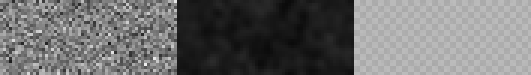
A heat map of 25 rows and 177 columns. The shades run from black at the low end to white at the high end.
It is made of 1 by 3 panels. Panel 1,1: middling, fine-grained, strong in contrast. Panel 1,2: very low, blotchy, faint in contrast. Panel 1,3: high, checkered, faint in contrast.
